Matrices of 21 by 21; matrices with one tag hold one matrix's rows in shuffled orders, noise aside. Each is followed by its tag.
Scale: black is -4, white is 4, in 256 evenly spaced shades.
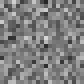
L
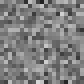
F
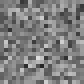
F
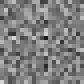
L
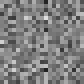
L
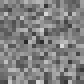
F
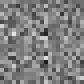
L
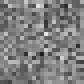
F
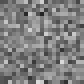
F
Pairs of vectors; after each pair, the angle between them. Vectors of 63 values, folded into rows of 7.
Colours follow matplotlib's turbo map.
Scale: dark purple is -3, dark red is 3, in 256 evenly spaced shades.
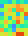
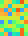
orthogonal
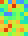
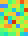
orthogonal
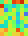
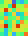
partly opposed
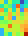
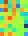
partly opposed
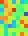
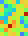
nearly opposite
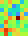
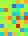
partly aligned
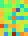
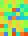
nearly parallel
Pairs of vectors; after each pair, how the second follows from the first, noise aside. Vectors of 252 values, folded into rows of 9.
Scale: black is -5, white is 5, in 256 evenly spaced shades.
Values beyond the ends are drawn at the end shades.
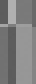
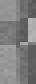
wrapped around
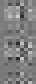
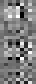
scaled up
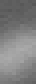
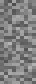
shuffled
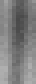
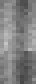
wrapped around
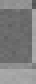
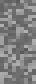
shuffled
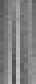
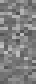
shuffled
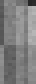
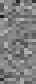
shuffled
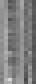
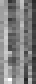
scaled up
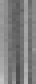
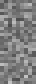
shuffled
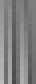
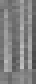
wrapped around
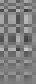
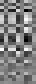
scaled up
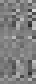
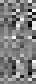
scaled up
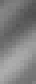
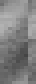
wrapped around
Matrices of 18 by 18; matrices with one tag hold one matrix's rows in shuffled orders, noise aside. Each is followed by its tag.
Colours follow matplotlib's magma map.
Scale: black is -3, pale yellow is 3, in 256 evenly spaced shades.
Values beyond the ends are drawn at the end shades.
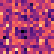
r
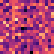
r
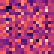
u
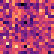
r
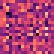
u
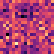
r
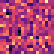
u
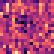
r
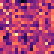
r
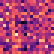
r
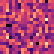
u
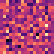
u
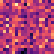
r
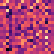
u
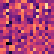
u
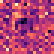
r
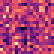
r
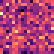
r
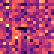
r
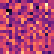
u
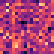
r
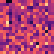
u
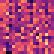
u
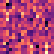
u
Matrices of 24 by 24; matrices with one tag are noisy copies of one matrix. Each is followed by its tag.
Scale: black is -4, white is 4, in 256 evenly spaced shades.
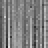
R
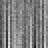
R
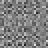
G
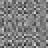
G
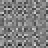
G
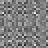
G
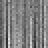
R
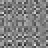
G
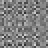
G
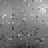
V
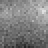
V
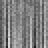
R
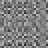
G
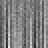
R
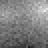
V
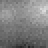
V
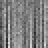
R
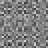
G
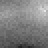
V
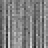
R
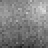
V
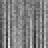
R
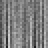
R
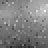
V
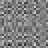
G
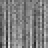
R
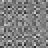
G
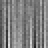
R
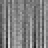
R
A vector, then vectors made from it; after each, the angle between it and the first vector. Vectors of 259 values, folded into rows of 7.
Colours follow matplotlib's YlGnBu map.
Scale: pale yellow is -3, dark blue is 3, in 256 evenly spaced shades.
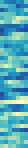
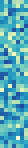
orthogonal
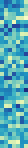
partly aligned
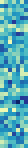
partly opposed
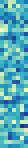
partly opposed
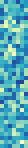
orthogonal
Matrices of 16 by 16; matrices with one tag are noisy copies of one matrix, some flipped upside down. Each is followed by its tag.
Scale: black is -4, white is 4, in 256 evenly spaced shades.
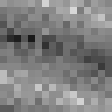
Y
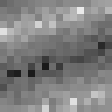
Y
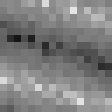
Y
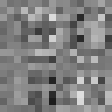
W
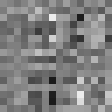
W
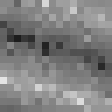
Y
